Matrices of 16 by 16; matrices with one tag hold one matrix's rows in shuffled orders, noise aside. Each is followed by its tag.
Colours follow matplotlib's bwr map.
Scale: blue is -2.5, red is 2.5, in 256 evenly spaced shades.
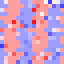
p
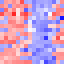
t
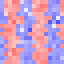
p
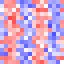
p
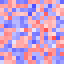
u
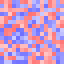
u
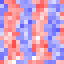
p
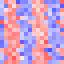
p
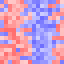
t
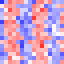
p
